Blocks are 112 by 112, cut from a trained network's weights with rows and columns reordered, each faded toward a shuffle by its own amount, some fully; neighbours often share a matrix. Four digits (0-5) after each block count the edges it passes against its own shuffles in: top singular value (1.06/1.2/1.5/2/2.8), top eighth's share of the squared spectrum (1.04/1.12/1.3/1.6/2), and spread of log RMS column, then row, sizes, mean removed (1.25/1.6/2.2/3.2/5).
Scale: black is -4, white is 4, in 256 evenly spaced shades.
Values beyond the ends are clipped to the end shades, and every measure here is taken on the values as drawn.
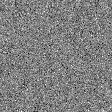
2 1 0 0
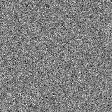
2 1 0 0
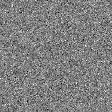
3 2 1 1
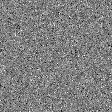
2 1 0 0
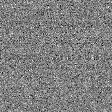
3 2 0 1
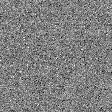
2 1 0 0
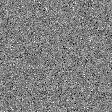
1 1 0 0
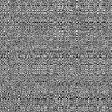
5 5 3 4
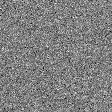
0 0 0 0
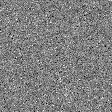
0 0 0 0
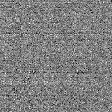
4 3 1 1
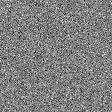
0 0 0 0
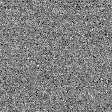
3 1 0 0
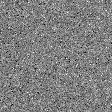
1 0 0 0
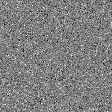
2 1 0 0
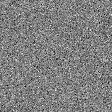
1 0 0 0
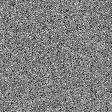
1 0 0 0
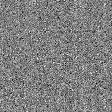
3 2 0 1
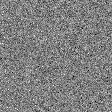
0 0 0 0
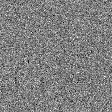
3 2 0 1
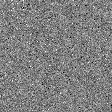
0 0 0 0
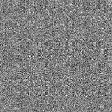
4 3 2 2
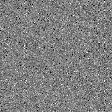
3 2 1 0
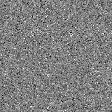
3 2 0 1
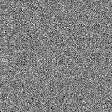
4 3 1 2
